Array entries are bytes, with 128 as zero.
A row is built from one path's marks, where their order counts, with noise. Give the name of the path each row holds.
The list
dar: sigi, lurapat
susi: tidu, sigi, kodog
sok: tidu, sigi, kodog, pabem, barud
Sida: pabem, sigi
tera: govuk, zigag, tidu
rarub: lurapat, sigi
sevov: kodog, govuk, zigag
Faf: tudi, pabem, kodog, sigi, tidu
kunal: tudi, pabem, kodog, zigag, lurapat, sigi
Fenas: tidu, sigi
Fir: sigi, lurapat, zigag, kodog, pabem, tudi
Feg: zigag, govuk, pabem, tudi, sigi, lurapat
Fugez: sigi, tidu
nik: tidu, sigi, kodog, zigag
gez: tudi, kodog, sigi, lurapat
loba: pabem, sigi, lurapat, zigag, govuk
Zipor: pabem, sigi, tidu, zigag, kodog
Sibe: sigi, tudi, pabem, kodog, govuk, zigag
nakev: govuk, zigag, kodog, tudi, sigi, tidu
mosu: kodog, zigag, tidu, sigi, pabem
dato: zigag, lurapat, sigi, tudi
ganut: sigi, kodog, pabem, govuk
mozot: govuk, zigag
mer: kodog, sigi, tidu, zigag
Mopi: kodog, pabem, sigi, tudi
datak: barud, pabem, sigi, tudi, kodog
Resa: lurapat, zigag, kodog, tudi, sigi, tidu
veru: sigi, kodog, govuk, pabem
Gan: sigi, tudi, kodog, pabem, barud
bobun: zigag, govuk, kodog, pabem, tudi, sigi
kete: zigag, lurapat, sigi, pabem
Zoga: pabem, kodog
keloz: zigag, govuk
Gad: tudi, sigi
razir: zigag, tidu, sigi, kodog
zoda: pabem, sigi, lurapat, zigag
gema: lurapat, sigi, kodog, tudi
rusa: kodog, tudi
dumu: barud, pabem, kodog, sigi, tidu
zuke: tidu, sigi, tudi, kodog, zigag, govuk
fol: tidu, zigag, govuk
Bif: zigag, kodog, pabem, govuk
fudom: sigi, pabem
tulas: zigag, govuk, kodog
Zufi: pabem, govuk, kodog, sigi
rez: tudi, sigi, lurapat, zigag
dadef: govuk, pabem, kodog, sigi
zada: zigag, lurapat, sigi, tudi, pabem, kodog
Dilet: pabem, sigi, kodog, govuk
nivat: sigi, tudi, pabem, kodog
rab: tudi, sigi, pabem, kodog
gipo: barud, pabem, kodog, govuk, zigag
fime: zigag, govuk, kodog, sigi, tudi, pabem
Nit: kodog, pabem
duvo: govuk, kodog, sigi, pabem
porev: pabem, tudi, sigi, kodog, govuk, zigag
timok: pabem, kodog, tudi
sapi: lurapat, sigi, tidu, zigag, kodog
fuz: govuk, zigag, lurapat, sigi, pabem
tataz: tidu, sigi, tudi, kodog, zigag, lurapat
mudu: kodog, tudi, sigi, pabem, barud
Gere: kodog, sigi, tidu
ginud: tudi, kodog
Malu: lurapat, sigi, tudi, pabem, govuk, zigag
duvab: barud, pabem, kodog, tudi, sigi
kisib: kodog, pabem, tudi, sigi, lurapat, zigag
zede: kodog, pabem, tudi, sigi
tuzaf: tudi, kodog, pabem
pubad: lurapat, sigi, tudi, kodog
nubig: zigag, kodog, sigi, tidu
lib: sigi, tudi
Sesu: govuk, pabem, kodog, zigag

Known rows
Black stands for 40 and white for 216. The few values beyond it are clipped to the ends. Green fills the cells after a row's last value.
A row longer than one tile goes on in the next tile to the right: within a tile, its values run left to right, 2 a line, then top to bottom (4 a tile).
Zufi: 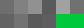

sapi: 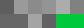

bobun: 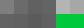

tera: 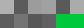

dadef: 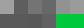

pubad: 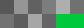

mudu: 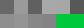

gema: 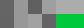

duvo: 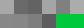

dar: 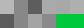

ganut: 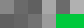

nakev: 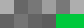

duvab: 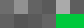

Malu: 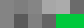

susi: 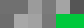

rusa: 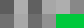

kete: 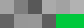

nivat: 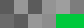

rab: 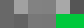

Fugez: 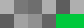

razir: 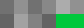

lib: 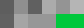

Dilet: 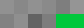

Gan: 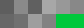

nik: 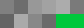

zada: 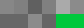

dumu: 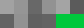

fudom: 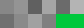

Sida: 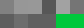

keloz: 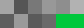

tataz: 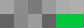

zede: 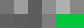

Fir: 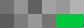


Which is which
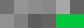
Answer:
porev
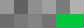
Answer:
zuke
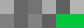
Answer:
fuz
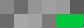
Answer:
sok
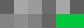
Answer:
Zipor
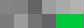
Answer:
fime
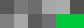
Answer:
sevov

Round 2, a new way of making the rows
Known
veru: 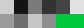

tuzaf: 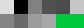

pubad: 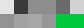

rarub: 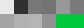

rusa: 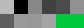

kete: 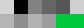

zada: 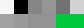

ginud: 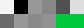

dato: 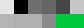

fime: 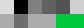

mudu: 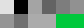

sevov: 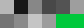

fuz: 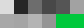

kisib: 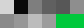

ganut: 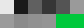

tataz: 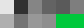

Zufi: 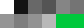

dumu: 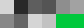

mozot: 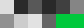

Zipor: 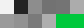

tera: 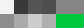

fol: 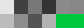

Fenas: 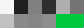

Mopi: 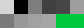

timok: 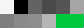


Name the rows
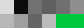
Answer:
keloz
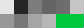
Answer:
datak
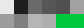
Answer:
porev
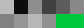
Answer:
mer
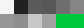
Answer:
nakev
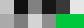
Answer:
fudom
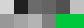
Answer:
gema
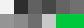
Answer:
Dilet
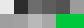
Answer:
zoda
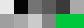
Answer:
rez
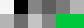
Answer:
Gan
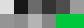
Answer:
duvo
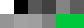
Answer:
dadef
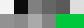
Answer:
nivat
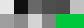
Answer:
Sibe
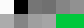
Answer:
bobun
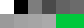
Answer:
Gad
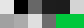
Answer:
lib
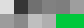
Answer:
Resa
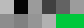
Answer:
mosu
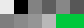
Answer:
zede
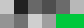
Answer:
gipo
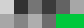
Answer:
nik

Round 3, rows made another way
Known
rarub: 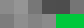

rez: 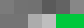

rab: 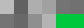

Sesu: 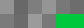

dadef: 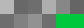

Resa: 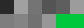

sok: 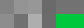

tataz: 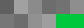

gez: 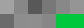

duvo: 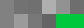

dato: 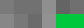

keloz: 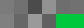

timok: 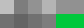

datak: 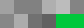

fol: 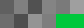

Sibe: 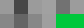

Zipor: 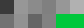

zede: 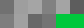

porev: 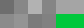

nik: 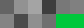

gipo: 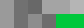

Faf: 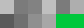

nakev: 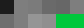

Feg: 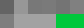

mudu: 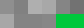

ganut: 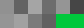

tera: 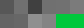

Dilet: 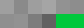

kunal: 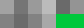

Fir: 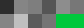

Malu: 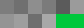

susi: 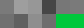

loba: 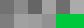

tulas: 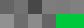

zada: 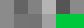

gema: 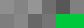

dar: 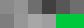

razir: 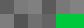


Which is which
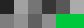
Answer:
sapi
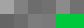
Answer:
ginud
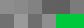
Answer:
pubad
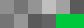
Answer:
Mopi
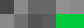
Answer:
nubig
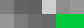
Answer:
fime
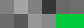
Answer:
Fenas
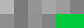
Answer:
duvab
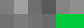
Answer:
Gere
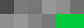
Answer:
bobun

